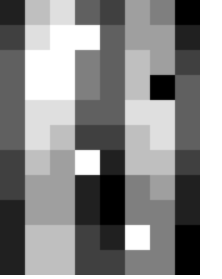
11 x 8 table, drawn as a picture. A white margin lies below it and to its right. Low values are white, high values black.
Ninth with the lowest average: top left. Average level on the scale: 50%. Stripes: upright, repeating 2 times. Calmest part: bottom middle. Lone odd cells: 4, 1 higher and 3 lower than their neighbours.
